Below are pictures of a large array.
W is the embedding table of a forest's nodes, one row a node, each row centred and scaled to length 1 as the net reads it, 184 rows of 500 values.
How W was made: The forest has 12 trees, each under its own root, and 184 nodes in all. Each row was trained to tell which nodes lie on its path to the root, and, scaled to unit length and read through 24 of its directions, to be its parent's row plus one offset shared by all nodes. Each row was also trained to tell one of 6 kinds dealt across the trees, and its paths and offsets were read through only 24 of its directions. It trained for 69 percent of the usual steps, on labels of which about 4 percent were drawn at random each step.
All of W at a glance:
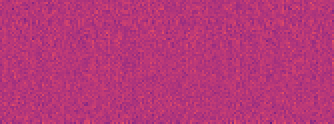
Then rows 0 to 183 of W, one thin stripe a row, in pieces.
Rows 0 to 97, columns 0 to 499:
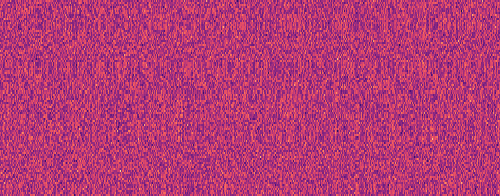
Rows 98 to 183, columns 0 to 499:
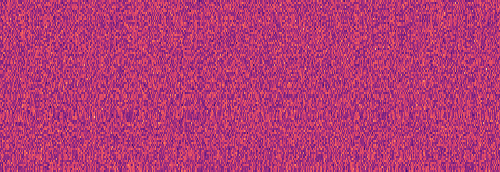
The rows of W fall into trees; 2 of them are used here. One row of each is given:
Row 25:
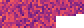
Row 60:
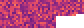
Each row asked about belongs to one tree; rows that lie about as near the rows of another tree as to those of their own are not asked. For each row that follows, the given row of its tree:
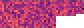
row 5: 60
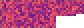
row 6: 25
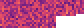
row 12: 60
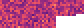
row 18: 60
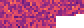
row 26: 25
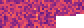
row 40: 25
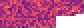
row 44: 25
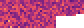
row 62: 60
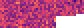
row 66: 60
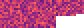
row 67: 60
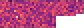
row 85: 60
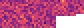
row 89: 60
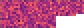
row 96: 60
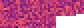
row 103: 60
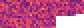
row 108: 60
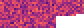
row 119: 60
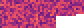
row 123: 25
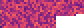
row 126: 25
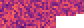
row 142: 25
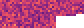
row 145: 25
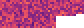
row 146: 25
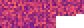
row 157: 25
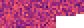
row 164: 25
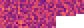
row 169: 60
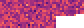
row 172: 60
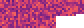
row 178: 25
